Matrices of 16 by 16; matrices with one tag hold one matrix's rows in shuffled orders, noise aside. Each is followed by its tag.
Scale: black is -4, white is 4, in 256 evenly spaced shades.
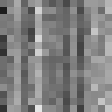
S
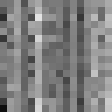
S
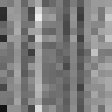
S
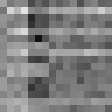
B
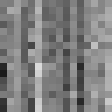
S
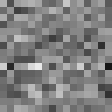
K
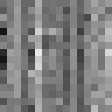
S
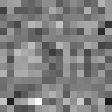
K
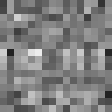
K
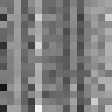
S
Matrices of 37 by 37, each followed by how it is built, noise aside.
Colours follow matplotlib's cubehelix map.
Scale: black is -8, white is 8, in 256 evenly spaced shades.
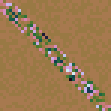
banded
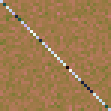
diagonal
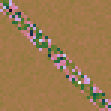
banded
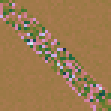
banded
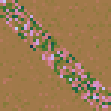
banded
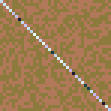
diagonal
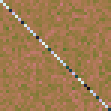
diagonal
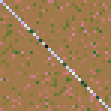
diagonal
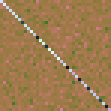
diagonal
